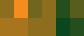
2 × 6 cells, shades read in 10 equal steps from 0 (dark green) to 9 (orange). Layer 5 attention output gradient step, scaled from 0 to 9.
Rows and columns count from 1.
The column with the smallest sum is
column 5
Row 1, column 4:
5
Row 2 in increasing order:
0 1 5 5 6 6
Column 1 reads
5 6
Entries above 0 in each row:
6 5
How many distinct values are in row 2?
4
